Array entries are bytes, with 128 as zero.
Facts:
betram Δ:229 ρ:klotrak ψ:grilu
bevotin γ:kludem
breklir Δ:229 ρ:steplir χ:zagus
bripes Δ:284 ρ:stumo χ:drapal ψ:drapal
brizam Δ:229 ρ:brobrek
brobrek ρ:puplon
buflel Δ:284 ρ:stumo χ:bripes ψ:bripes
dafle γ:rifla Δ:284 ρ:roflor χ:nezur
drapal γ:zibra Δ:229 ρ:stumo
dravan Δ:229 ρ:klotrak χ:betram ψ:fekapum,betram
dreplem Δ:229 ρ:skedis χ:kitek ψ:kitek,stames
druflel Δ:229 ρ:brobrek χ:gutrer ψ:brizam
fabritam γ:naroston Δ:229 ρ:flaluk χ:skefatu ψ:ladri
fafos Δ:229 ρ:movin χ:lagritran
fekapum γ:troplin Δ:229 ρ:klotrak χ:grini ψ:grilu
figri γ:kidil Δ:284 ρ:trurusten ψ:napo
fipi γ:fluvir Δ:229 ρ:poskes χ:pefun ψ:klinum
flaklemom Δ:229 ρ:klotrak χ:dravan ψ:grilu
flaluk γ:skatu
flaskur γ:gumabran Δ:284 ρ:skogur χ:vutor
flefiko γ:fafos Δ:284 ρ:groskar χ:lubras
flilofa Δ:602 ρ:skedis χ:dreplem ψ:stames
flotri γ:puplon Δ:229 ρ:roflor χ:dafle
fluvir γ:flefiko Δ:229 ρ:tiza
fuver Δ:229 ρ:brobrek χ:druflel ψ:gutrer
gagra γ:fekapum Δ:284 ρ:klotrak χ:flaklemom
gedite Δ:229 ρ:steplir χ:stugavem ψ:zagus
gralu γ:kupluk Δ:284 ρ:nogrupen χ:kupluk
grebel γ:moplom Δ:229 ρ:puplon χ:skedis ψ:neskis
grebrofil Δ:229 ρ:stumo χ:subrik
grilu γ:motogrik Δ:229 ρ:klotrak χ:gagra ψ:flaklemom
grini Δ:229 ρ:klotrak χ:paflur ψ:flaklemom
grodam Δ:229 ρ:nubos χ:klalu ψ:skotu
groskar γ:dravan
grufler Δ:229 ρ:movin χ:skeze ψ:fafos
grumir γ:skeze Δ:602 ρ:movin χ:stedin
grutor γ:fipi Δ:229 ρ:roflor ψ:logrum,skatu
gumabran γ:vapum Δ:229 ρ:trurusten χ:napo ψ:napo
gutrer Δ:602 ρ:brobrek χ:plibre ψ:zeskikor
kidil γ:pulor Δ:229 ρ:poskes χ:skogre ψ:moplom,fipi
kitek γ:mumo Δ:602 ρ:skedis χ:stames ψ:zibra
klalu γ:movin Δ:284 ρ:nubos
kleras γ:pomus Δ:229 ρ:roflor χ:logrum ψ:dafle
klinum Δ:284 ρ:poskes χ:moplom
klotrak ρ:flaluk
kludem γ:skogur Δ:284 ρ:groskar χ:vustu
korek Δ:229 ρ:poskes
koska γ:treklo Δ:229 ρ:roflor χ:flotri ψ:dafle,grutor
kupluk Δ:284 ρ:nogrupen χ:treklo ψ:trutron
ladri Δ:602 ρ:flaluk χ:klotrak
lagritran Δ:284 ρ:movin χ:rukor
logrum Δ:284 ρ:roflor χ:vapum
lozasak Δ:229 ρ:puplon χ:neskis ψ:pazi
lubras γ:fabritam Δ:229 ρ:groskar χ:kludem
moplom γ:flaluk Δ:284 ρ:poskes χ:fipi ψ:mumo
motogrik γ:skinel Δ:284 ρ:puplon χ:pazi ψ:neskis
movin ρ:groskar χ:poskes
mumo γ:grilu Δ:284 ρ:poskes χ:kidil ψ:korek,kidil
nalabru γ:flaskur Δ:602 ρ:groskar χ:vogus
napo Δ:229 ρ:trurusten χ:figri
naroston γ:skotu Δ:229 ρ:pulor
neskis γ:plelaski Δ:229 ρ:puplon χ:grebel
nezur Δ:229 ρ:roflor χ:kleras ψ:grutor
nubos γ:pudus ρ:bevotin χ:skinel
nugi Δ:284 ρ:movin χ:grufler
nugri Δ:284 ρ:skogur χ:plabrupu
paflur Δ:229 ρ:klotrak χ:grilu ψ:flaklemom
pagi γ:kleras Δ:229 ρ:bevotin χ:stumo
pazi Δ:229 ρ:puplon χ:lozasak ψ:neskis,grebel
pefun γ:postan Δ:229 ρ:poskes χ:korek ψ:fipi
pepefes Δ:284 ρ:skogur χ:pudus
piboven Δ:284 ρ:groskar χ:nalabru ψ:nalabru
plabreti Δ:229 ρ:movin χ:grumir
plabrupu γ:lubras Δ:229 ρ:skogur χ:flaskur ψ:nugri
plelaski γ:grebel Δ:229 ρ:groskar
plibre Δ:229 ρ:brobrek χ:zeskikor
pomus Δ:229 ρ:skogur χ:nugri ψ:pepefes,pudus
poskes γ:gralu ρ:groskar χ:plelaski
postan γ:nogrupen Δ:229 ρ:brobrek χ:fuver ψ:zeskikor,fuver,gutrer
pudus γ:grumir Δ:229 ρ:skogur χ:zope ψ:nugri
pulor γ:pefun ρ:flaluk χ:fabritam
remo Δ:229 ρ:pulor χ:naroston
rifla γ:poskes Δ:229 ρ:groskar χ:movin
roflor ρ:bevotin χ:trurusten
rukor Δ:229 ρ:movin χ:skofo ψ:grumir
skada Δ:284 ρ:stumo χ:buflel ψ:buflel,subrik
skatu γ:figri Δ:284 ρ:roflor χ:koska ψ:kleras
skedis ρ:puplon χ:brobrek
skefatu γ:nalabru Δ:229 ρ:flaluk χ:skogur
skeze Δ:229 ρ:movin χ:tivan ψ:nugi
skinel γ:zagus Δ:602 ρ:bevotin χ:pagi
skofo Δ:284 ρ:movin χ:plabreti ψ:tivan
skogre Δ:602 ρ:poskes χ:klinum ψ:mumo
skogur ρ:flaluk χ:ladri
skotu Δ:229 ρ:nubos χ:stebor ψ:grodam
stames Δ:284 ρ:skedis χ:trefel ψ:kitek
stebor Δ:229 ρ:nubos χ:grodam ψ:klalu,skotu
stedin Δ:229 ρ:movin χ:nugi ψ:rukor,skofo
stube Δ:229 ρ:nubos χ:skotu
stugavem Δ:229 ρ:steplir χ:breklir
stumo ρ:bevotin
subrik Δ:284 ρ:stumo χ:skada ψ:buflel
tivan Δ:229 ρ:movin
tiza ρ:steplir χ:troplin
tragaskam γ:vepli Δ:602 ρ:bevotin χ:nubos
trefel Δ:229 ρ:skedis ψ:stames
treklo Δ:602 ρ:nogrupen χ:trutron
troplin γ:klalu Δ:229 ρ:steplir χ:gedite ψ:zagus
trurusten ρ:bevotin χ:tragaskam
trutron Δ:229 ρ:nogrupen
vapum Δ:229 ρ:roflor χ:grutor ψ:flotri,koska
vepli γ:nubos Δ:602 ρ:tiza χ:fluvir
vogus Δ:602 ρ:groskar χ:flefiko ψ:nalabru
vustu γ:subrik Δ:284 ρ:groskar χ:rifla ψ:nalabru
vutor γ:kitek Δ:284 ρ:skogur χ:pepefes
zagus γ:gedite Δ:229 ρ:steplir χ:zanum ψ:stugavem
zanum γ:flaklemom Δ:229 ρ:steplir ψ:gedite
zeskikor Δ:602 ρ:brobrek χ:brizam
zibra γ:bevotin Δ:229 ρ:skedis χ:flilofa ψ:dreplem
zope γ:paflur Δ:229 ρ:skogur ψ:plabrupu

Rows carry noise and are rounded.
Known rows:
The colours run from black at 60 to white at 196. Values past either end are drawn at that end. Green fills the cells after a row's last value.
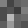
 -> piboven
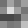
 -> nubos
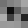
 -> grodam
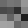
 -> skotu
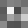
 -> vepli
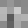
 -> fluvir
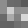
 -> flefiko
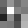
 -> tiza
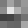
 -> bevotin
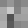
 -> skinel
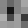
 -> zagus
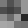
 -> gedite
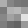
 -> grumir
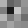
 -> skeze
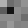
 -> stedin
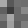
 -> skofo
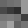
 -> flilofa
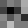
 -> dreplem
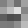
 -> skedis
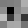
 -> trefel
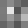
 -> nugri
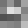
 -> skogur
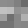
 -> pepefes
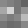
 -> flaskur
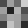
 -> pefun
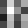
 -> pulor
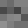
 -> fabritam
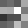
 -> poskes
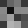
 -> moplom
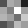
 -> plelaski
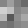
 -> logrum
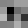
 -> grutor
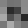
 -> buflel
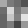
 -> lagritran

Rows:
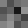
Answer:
motogrik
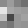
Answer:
klalu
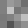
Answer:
skefatu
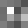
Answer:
gralu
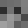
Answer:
pomus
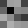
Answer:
grebel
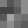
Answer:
vogus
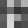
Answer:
postan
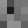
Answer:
vustu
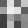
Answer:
nogrupen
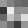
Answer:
fafos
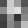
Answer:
flaluk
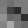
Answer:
skada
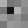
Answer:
grufler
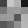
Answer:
neskis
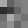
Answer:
rukor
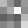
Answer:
movin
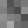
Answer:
kupluk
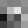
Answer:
groskar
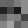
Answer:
zibra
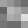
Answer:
plabreti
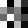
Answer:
grilu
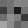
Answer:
gumabran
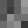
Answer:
skogre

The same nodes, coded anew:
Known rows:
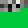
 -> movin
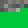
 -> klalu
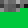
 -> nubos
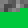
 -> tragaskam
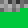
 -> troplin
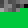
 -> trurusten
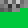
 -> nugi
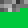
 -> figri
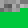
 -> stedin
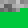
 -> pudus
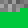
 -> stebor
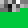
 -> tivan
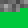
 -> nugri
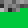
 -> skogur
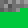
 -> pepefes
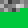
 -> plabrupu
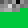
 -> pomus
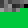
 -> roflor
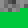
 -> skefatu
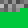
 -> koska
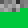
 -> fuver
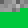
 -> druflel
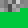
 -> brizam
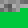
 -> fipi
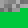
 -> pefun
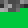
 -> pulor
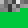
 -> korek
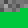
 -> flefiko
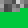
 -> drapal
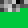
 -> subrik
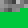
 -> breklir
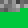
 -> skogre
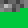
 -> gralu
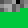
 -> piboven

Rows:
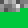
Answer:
gutrer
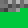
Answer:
logrum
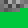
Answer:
kludem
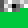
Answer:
stames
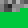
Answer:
grumir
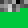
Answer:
skatu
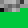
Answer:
vustu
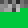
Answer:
skotu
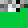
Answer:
fekapum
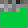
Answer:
kidil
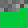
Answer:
treklo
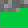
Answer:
flaskur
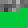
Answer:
skinel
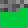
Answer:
dafle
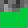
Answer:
lagritran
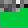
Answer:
stumo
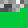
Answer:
grutor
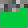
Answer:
pagi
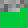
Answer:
vapum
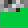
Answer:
neskis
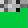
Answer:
paflur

